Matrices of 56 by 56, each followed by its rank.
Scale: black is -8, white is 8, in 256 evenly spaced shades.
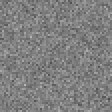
full rank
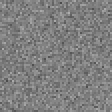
full rank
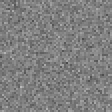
full rank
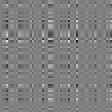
one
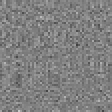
ten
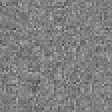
ten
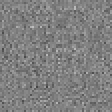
ten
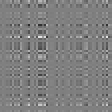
one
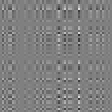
one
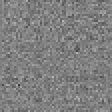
ten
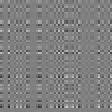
one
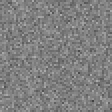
full rank
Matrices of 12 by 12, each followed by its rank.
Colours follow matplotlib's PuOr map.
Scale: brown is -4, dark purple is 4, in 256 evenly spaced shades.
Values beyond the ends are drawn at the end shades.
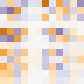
two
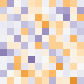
full rank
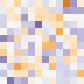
full rank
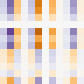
one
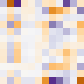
two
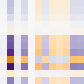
one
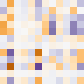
two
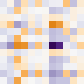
two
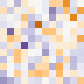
full rank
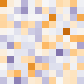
full rank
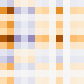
one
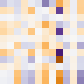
two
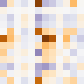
two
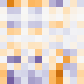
two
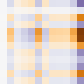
one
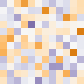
full rank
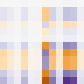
one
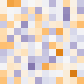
full rank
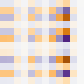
one
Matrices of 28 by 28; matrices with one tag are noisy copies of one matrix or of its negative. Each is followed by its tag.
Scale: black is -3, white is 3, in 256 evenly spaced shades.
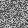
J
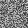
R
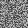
R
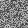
J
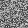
J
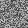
J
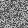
J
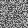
R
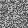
R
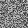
R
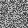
R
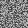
R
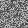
J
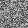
J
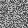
R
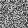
R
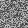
J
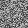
J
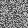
R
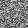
J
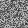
J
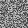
R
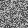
J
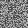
R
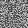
R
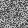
J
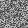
J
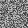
R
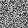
R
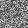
J
